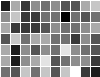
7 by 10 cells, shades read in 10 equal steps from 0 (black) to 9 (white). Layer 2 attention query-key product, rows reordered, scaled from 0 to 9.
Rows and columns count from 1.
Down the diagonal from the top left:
1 7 2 6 5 3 7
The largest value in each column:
6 7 7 6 8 5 8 9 6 7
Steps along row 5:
down up down up down up down down down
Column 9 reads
6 3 5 5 4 5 2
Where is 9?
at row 7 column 8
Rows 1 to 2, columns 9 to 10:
6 7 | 3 4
